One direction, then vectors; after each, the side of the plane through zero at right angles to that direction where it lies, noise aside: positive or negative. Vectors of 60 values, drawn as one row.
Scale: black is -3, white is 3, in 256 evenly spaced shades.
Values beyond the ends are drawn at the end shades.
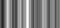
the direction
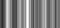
positive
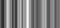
positive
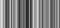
negative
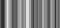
positive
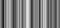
positive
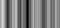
negative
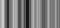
negative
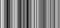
negative
